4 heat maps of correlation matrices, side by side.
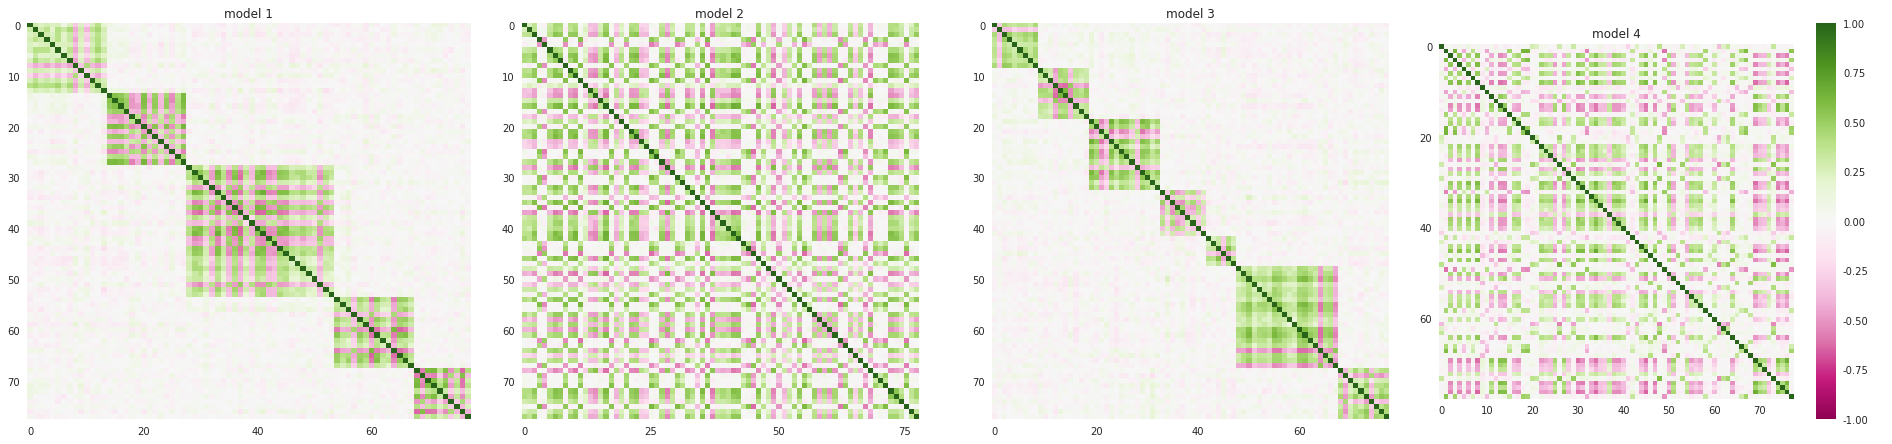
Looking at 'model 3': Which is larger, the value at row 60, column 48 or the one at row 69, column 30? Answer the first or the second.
the first
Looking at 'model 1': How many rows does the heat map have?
78
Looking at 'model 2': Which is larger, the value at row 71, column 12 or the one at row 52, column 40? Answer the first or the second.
the second
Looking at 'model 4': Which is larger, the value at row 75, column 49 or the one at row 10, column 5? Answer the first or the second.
the second
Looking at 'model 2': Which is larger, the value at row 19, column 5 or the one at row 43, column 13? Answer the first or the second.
the first
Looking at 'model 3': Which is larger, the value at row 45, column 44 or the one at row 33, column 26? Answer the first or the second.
the second
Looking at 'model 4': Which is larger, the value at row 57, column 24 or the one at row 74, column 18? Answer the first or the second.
the first
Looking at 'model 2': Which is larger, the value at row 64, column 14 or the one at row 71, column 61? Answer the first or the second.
the second
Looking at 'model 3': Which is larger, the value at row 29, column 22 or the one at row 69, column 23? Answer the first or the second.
the second
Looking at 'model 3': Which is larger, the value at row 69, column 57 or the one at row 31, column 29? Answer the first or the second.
the second
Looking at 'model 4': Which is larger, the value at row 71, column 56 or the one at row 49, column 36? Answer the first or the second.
the second
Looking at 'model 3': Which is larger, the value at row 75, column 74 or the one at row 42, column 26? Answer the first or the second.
the second
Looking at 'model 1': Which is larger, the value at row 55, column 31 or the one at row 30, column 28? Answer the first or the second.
the second
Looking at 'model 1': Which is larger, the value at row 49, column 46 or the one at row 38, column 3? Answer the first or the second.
the first
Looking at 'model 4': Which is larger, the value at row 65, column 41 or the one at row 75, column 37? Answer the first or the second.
the second
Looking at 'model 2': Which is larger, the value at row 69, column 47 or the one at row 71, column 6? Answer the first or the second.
the first
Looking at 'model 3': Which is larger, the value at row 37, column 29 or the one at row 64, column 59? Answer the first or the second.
the first
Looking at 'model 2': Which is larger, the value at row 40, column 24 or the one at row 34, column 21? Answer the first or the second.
the second
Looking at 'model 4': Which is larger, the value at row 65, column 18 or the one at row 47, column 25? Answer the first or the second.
the first
